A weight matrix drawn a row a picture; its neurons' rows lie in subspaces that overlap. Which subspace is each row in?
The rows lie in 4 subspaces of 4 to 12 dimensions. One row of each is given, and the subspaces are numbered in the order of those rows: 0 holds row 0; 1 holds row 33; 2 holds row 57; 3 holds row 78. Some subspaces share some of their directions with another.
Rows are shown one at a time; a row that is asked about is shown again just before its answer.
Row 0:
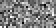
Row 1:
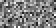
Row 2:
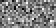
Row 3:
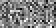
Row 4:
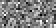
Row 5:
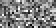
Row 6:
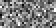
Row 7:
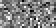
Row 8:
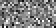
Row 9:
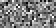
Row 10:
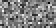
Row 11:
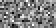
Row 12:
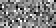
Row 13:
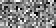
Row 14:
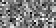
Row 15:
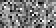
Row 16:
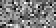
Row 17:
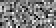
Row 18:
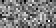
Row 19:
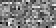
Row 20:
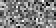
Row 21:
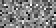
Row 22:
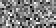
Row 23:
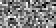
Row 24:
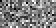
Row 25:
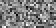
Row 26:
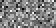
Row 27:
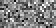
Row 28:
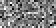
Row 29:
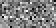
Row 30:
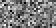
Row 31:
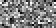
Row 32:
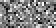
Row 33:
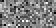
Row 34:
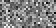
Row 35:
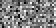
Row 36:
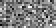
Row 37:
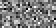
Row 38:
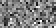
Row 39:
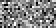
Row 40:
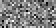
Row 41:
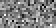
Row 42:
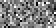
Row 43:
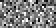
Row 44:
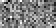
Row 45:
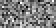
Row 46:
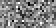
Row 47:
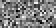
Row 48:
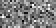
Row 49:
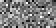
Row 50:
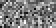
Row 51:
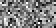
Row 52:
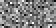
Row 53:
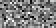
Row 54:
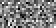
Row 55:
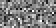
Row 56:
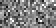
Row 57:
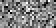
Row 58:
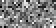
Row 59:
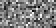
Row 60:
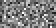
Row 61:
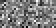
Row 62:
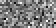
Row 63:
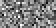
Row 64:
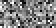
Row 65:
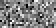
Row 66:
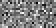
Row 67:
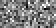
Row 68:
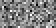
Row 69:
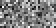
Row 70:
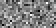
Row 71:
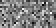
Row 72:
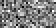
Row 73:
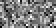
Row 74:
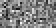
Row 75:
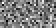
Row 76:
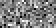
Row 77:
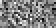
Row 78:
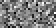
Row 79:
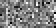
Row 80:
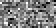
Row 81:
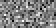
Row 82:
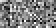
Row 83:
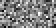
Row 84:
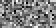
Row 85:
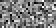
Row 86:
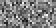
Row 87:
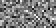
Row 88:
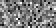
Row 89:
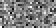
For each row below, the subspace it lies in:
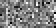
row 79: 3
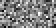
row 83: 0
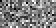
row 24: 1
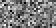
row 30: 1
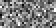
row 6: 1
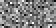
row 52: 1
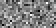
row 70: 1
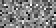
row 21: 1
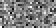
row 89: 0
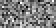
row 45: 0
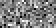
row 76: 1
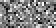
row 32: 3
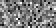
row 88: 1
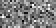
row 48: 1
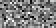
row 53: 0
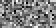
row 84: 1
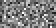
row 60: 1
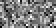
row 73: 0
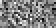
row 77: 0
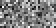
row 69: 1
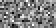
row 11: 1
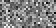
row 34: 3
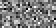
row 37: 0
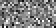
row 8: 0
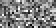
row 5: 0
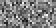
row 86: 1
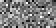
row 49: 1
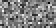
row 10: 1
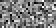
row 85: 0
